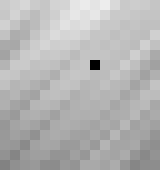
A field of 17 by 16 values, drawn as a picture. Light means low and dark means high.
Roughest part: centre. Average level on the scale: 30%. Histogram: skewed, a long tail of high values. Ninth with the lowest average: top middle. Slope: up to the bottom. Lone odd cells: 1, higher than its neighbours.
